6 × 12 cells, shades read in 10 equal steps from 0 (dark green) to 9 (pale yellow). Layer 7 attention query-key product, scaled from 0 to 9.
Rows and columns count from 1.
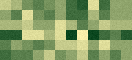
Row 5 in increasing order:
3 3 4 4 5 5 5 5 7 7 8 8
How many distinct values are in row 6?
5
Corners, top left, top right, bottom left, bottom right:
7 5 2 5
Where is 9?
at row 4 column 8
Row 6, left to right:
2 3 3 5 7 4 5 7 3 5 3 5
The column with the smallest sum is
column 7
